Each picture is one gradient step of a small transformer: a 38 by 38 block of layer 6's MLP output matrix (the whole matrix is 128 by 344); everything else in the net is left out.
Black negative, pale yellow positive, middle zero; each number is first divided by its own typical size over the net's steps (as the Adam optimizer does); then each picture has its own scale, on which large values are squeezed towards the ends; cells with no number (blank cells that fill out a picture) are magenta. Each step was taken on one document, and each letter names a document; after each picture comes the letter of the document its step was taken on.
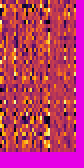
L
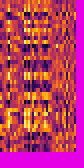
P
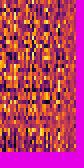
P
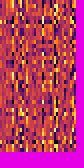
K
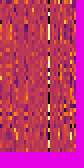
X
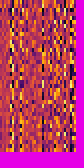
K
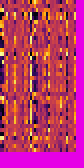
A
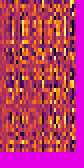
K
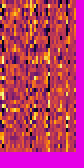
A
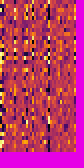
L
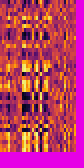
P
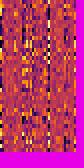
L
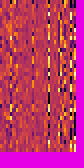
X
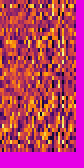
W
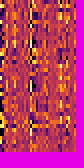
A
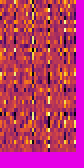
L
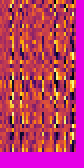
K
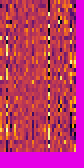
X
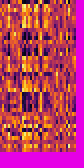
P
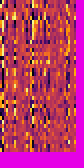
A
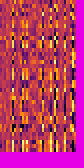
K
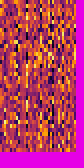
W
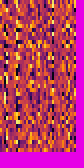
W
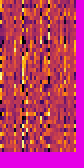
L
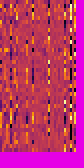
X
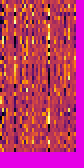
L
